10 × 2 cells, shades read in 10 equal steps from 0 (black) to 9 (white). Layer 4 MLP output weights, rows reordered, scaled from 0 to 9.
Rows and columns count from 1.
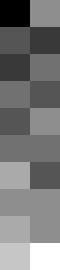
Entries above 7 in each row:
0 0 0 0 0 0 0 0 0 1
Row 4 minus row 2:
1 1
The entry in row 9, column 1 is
6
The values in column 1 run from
0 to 7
